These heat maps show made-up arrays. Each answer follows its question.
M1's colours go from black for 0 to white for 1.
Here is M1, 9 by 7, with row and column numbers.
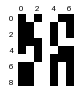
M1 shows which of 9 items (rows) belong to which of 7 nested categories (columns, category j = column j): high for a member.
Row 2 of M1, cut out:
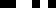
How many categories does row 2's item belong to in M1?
3
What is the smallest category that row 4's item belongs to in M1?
4
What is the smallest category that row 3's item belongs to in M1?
6
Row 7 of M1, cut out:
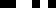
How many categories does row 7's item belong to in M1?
3
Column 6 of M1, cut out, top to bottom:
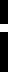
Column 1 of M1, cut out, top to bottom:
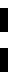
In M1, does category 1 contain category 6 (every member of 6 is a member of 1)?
no
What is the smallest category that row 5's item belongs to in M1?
0
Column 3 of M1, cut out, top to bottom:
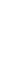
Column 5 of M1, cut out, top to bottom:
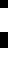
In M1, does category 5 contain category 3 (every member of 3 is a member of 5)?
no
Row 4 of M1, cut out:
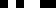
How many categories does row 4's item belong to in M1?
3
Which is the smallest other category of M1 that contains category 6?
5
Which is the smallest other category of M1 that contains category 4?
1
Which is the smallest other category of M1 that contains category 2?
5
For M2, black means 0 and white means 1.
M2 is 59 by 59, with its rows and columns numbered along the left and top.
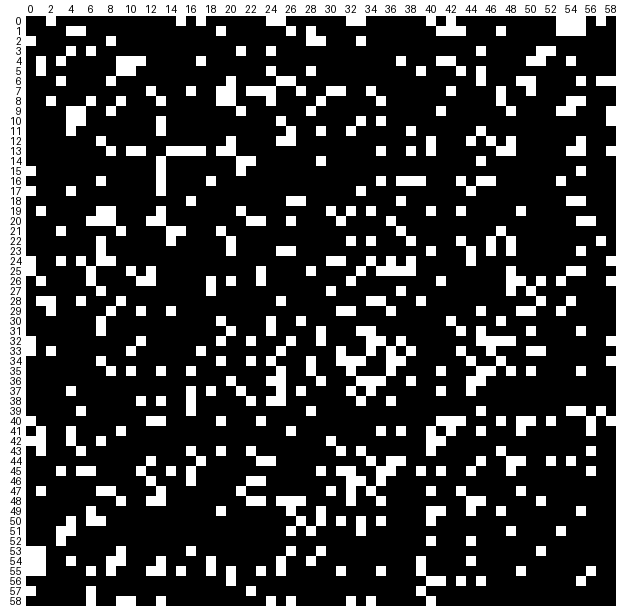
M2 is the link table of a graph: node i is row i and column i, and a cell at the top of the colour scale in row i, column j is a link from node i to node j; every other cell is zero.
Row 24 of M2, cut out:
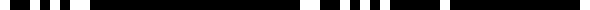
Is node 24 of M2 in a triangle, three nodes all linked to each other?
yes
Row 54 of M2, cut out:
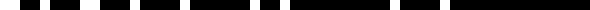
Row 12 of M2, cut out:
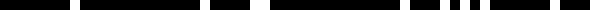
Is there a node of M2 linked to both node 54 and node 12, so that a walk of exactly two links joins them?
yes
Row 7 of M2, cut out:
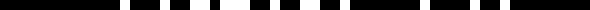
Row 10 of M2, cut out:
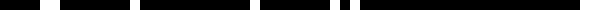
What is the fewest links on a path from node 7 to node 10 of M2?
3
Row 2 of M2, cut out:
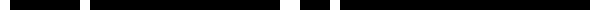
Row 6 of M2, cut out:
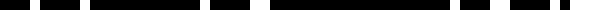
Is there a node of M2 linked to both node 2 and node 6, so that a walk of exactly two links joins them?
yes
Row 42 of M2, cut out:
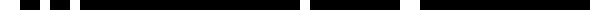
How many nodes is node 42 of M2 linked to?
7
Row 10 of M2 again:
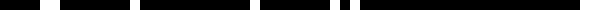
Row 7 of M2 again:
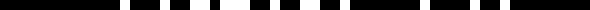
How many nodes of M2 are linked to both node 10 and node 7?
0
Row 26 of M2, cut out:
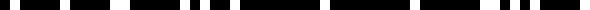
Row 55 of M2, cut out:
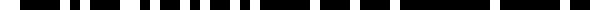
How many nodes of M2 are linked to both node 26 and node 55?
7
